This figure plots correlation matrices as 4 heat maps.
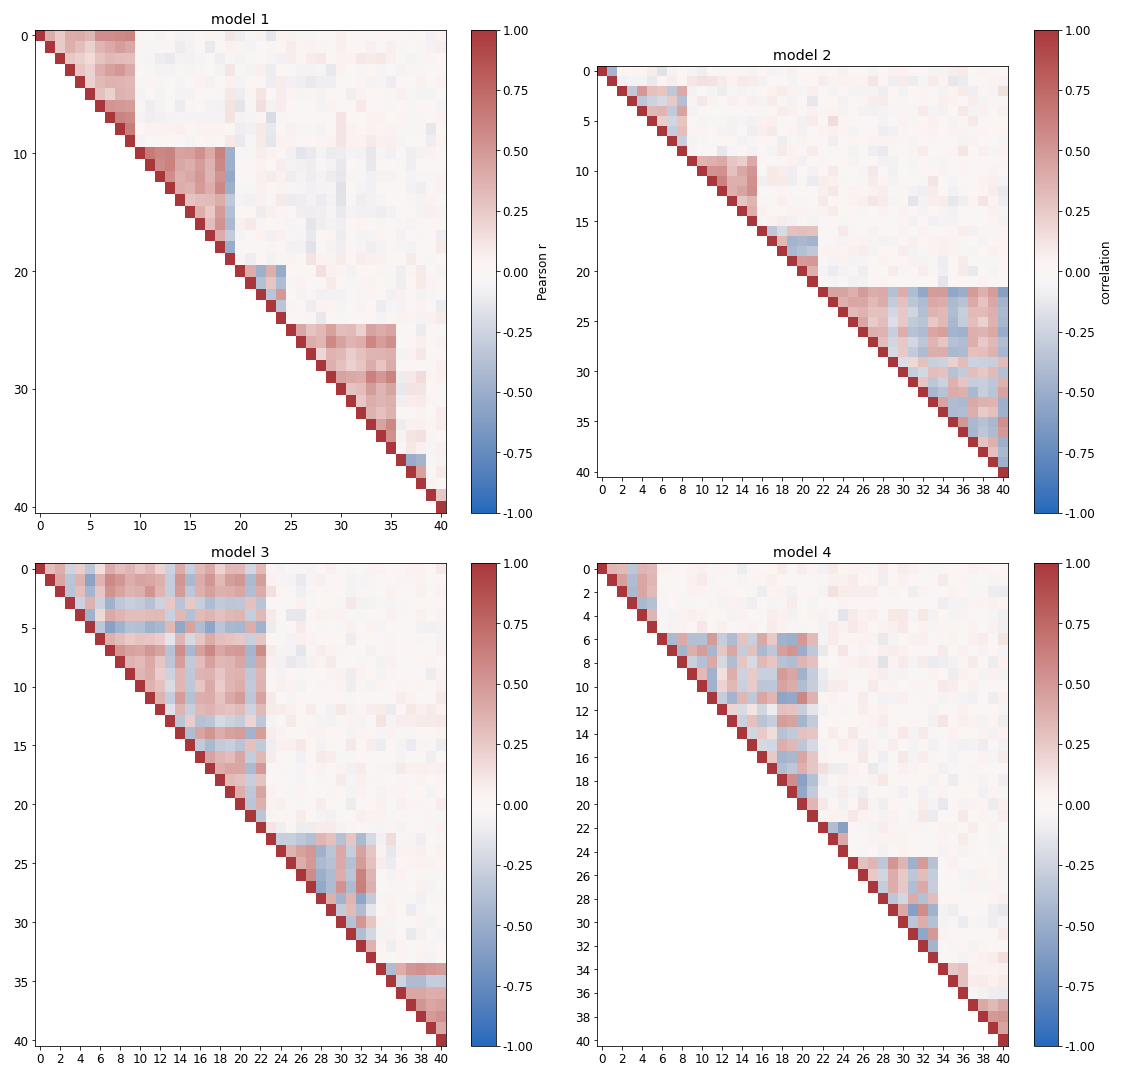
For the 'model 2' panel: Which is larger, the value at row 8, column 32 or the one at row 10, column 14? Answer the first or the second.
the second
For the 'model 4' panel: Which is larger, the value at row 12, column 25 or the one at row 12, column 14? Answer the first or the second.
the first
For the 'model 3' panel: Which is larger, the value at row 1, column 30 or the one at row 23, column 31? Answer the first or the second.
the second
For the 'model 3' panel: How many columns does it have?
41
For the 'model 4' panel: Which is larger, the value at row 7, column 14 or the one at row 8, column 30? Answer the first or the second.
the second
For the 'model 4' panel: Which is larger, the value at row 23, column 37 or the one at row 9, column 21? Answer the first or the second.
the first
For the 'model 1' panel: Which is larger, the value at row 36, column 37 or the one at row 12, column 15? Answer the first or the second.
the second
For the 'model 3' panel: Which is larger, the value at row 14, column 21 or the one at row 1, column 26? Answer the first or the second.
the second
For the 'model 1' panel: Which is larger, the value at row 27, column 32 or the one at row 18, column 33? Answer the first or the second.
the first
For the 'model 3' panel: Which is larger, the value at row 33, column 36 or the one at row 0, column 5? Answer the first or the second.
the first
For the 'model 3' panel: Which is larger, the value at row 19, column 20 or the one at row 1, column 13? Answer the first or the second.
the first
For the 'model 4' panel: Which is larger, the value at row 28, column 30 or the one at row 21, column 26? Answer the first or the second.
the second
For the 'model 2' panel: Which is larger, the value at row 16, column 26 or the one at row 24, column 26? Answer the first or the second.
the second
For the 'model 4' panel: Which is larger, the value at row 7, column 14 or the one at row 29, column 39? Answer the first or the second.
the second
